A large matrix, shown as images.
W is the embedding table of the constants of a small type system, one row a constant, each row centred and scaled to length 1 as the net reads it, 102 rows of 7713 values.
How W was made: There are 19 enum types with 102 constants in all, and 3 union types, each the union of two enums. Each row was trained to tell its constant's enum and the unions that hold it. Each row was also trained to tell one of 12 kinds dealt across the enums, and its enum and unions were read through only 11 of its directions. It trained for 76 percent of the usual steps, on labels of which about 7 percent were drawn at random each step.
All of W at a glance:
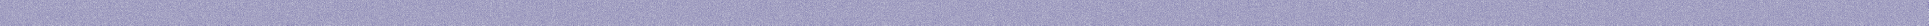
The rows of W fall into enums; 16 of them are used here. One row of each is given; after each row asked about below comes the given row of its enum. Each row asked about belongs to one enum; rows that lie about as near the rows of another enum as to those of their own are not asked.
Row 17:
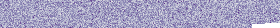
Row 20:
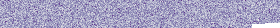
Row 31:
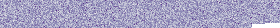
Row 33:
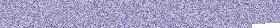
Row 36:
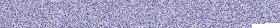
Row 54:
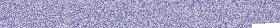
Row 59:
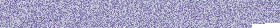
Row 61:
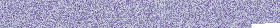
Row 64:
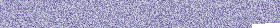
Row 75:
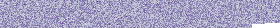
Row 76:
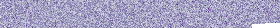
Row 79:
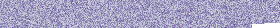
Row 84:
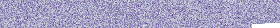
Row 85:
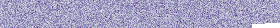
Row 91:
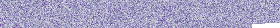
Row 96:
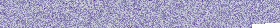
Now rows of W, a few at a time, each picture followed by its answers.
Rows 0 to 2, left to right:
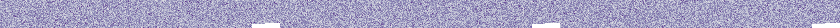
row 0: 36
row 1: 79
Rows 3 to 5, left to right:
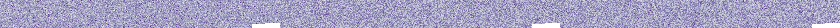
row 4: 54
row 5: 84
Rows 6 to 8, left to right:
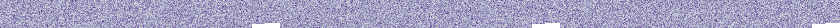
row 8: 85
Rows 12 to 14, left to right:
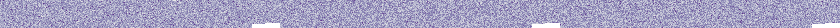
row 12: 36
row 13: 61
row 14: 64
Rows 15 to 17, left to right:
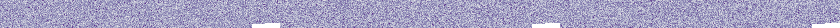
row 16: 36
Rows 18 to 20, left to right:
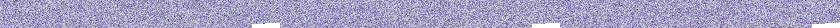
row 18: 85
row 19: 75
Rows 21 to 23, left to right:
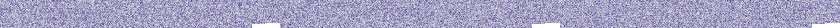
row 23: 31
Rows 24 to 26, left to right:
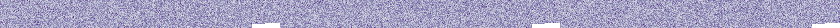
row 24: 31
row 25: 79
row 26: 31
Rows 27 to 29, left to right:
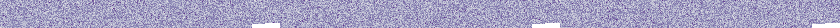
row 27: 64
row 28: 33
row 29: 59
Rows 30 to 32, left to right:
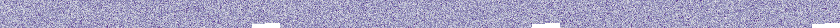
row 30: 85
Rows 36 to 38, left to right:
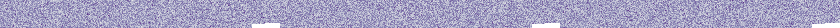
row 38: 96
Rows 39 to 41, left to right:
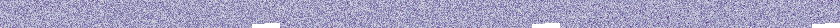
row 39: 17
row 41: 59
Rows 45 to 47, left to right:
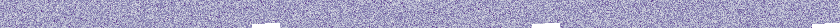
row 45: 59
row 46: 54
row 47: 17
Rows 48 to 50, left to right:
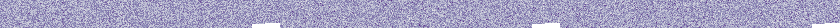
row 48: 33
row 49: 91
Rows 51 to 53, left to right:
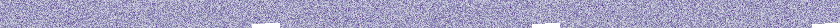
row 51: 61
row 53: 91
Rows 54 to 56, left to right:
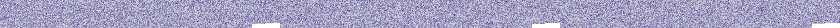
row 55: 31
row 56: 61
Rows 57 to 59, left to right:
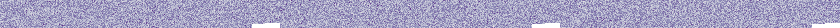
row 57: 17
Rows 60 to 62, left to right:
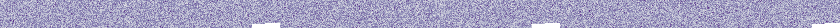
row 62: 85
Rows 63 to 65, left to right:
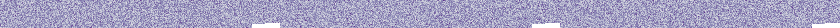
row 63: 59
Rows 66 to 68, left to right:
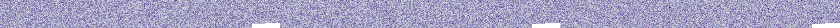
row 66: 61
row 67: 33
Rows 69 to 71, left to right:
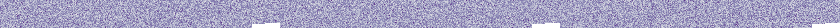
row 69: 31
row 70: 36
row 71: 96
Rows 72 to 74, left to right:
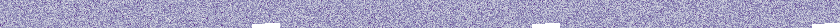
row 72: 91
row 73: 36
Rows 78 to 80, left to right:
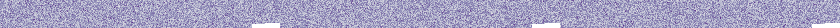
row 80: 84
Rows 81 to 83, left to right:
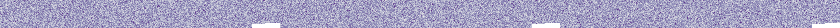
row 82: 61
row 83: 85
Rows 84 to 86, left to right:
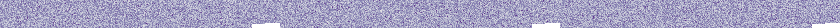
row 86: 33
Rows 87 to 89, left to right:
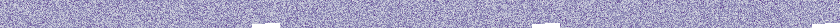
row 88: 76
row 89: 59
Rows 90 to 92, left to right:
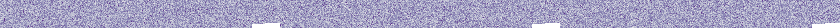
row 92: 96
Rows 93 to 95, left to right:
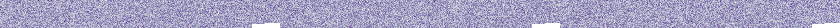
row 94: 17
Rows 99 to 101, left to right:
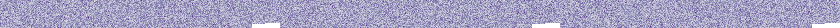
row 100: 33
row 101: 79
